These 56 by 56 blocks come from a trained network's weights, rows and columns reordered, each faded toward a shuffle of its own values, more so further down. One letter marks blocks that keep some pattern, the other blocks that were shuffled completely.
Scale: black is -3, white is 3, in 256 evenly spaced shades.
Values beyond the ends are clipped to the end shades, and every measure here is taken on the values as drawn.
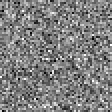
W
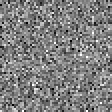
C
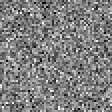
W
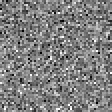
W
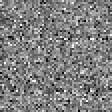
C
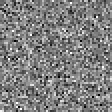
W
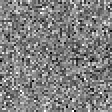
W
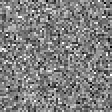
W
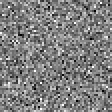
W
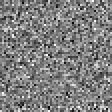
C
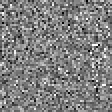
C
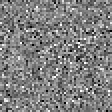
C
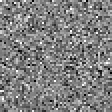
C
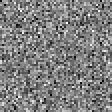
W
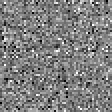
C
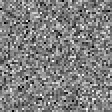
W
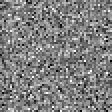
W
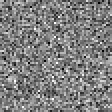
W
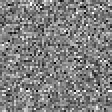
C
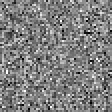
C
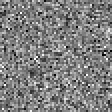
C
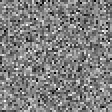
W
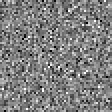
C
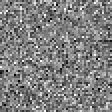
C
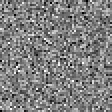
W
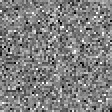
W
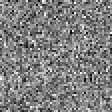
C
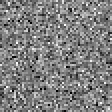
W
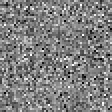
C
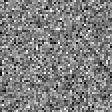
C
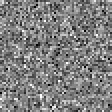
W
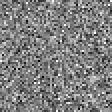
W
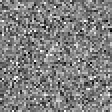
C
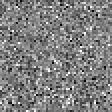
C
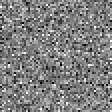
C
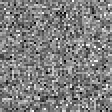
C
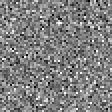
W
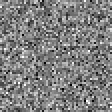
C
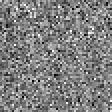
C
